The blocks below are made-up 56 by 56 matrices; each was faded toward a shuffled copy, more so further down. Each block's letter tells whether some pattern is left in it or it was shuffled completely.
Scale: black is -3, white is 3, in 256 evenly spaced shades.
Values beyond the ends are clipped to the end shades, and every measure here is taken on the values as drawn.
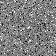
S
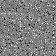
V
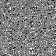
V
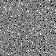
V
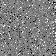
V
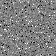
S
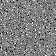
V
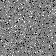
S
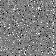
V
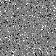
V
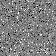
S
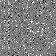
V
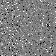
V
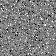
S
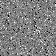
S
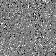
V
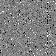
V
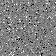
S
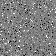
S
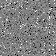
V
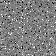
V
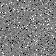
V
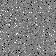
S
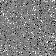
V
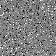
V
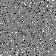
V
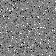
S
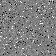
S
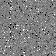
V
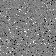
S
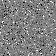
S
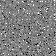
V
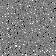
V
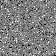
S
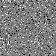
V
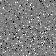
S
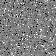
S
